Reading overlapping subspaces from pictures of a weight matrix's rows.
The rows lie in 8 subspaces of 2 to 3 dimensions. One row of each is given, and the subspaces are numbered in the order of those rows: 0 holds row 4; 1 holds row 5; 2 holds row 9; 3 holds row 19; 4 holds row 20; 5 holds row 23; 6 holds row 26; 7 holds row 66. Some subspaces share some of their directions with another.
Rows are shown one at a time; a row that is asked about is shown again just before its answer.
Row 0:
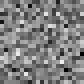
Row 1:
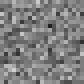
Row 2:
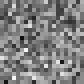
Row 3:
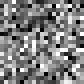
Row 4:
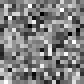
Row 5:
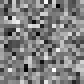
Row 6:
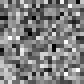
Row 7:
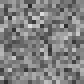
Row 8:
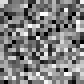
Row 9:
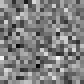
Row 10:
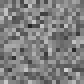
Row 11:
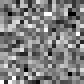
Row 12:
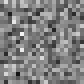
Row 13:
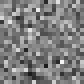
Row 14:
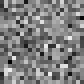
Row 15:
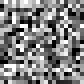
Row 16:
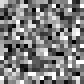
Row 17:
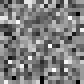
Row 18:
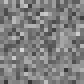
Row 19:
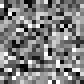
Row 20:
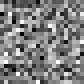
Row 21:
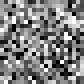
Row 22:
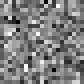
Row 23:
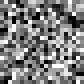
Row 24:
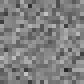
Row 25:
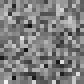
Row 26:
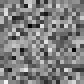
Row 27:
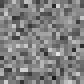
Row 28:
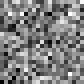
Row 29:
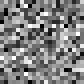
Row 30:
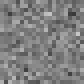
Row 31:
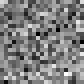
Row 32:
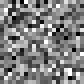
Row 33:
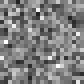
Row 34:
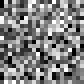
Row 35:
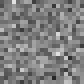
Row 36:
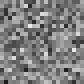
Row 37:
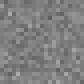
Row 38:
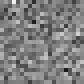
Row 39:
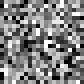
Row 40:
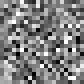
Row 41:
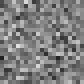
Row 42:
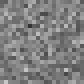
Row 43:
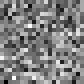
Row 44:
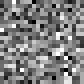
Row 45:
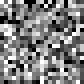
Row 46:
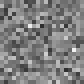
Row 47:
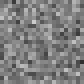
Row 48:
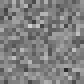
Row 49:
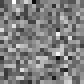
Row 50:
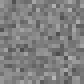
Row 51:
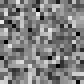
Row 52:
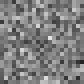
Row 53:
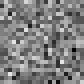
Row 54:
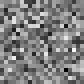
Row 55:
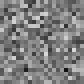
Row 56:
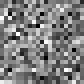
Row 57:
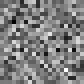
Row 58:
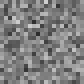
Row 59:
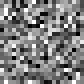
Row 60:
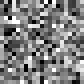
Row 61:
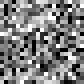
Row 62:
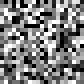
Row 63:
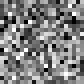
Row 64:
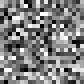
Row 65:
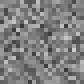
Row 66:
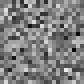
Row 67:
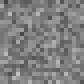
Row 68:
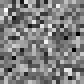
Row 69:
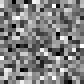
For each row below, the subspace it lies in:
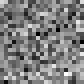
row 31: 7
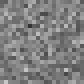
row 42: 7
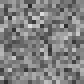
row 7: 0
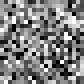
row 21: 5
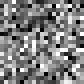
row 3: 2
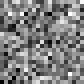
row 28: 3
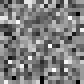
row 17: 1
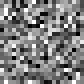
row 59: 2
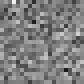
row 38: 6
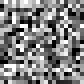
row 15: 4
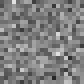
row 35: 6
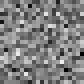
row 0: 4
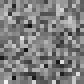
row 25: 0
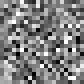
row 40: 0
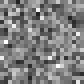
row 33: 5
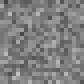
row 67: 3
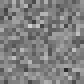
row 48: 2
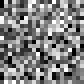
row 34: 1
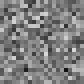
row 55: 5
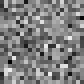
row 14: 1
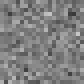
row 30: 3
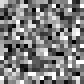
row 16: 6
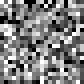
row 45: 1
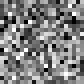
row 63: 0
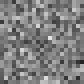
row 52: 6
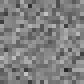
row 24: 4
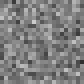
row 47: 6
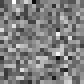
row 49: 2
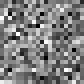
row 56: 3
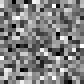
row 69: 2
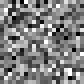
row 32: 7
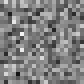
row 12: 4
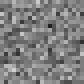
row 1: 4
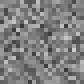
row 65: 5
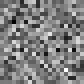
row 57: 0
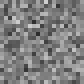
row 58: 1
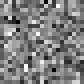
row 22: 1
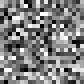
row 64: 2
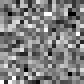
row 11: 3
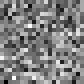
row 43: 0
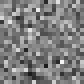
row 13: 5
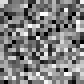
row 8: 7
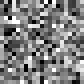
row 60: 1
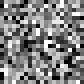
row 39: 1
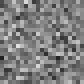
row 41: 2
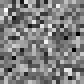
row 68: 7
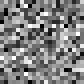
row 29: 4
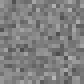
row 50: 6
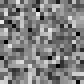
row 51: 5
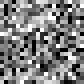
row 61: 2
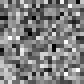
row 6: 0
